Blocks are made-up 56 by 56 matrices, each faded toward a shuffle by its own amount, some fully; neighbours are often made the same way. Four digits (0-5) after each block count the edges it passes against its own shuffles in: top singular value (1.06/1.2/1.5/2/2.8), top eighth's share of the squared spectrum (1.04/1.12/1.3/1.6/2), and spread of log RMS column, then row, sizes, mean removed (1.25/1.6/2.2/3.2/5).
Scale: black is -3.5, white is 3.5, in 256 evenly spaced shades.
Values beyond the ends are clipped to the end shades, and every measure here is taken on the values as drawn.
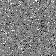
0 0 0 0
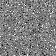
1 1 0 0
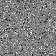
0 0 0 0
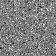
1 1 0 0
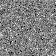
0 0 0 0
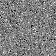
0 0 0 0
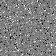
0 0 0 0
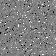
0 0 0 0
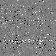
2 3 1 2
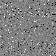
1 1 0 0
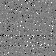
2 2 0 1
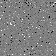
1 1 0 0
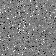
0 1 0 0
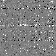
2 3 2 2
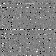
3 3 1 2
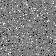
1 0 0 0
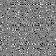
4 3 1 2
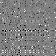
4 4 2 2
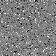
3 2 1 0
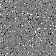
1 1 0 0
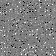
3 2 0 0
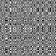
5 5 3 3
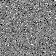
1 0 0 0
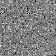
2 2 1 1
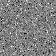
1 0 0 0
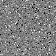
2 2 0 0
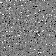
2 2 1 1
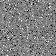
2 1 0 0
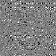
4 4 2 3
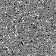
2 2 1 0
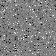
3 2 0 0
